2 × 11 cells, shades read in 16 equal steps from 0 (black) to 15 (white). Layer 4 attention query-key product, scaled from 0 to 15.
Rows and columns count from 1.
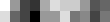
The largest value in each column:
15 9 4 3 10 13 13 12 9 5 7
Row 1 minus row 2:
2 3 0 3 1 4 -1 5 1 1 -1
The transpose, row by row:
15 13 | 9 6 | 4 4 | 3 0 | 10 9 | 13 9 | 12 13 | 12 7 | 9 8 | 5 4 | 6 7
